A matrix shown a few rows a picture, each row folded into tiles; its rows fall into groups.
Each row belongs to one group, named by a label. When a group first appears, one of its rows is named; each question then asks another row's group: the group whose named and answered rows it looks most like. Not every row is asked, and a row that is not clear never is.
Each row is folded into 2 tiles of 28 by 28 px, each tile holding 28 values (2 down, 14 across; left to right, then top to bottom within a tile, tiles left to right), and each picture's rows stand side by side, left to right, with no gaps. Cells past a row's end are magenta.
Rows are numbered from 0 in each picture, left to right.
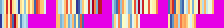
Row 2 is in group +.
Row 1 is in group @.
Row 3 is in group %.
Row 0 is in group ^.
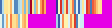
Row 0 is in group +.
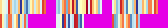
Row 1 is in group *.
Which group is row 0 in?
@
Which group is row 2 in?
@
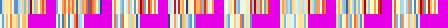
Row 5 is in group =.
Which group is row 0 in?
+
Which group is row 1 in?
*
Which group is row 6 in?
=
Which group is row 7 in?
=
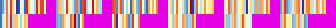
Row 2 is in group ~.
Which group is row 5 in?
=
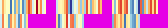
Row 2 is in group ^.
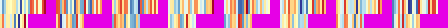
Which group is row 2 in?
^
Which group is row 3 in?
=
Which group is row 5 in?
^
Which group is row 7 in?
+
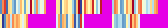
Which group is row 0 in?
%
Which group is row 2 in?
=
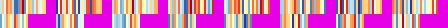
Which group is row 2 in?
=
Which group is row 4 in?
^
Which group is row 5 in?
^
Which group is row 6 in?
%
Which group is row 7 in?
~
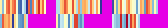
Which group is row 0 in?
^
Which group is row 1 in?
*
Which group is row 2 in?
*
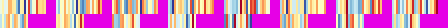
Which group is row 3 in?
+
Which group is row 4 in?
=
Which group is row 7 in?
=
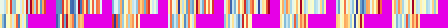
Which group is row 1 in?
+
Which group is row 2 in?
*
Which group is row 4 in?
=
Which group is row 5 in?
~
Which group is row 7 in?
~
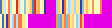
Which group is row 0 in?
*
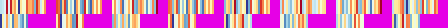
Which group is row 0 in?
^
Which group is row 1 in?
~
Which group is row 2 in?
~
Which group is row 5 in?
=
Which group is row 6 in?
=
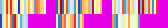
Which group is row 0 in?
^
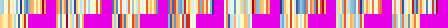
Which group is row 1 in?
~
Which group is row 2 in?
*
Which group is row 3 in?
*
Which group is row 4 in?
=
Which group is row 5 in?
+
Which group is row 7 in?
~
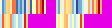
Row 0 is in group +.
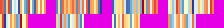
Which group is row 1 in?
*
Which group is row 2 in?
+
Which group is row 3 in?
@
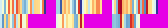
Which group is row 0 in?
*
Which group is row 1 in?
+
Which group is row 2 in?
*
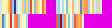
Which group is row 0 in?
@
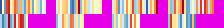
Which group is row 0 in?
*
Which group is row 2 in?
=
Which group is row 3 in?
^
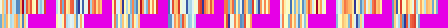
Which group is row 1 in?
^
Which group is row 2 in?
~
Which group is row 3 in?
^
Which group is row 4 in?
~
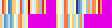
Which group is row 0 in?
=
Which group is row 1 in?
@
